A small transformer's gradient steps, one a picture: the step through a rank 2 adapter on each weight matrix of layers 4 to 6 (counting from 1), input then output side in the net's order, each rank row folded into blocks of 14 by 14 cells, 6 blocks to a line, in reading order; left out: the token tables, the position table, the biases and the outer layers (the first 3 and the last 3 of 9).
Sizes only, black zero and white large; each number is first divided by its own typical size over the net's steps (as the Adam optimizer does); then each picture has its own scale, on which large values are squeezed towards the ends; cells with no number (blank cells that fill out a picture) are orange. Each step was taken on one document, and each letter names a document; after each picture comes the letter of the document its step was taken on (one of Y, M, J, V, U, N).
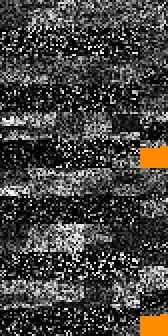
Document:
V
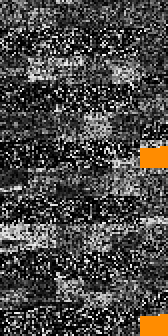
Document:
V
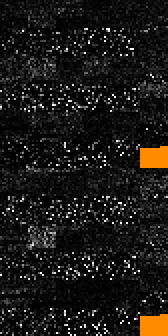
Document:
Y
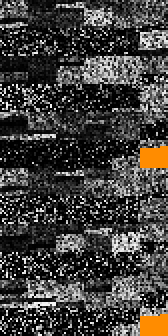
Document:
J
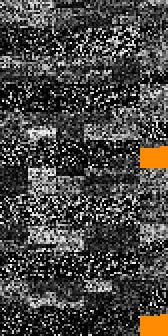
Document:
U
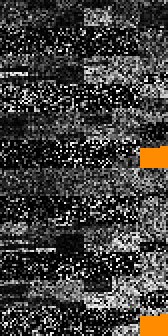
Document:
J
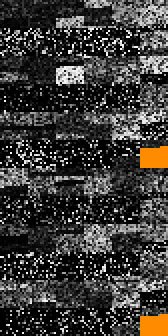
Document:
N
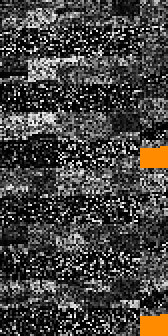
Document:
V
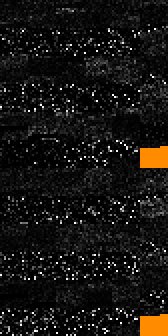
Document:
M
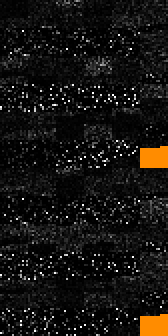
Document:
M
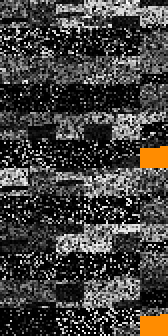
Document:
N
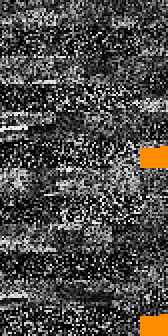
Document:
V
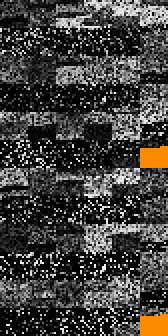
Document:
N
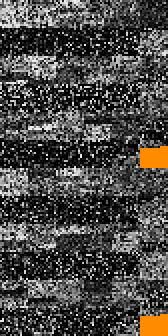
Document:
J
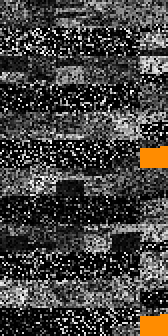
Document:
N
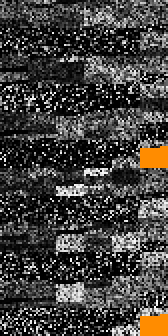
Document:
J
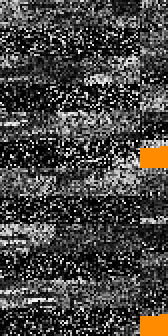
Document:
V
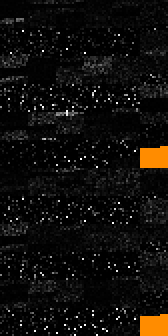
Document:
M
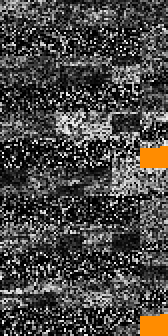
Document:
V
